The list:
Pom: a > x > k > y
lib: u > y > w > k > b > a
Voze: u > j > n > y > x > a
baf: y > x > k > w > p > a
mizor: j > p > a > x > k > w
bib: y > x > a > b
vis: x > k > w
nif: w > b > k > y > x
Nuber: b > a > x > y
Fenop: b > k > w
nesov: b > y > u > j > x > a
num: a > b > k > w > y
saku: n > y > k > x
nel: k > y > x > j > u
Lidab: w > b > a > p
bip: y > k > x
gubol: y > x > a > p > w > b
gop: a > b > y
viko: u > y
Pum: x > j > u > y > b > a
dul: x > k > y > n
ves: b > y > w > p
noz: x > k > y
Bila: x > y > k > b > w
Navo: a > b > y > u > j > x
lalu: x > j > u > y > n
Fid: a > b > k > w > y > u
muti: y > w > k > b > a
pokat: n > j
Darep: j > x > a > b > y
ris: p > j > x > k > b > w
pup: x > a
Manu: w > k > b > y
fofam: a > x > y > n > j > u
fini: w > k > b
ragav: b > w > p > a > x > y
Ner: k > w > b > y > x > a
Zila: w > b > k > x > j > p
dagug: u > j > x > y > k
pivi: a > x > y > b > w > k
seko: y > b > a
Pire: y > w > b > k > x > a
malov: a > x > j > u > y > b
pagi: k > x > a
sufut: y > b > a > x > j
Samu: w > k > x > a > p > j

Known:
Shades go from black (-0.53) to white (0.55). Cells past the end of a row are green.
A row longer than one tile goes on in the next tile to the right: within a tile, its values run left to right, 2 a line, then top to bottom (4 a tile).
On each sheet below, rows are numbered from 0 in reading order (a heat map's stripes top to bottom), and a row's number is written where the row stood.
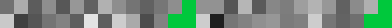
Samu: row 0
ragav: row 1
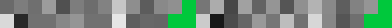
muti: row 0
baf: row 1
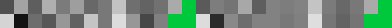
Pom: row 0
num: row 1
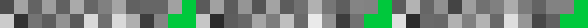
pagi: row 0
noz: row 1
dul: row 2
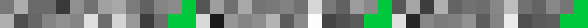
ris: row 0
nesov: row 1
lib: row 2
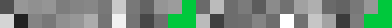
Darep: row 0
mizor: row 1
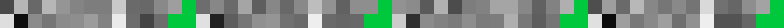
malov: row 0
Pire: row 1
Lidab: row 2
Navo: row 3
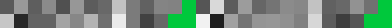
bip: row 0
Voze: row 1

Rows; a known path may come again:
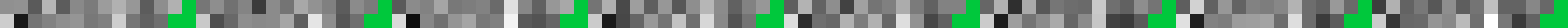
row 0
ragav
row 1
Zila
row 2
sufut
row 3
baf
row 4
dul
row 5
viko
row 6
lalu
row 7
nel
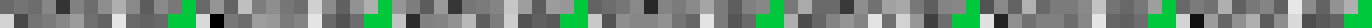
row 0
Manu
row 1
bib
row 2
ves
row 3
Fenop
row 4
ris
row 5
Fid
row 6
seko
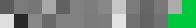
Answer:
num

